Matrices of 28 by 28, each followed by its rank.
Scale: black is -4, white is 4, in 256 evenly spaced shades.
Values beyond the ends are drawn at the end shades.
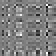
two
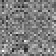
five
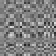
two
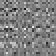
three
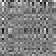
three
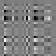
one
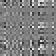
two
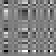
one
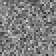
full rank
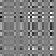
one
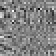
five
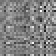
three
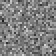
full rank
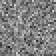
full rank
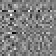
five
